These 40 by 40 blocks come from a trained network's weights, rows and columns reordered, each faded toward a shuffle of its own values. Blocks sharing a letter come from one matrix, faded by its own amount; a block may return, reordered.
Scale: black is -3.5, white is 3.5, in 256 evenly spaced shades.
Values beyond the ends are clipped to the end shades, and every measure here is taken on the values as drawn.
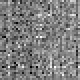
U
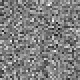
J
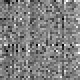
U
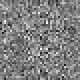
J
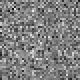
J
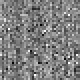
U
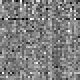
U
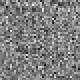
J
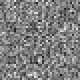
J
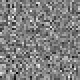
J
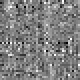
U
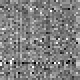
U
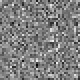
J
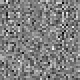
J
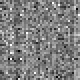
U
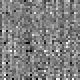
U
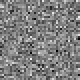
J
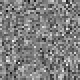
J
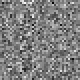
J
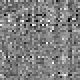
U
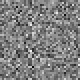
J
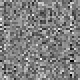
J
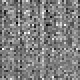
U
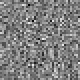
J
